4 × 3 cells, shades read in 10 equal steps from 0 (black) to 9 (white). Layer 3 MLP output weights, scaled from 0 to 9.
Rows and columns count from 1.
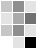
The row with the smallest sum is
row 4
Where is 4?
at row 2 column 3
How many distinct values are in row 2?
3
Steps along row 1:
down up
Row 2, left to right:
8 6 4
